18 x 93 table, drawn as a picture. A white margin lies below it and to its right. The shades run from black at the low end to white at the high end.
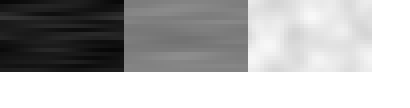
The table splits into one row of 3 panels. Panel 1,1: very low, streaked across, faint in contrast. Panel 1,2: middling, streaked across, faint in contrast. Panel 1,3: very high, blotchy, faint in contrast.
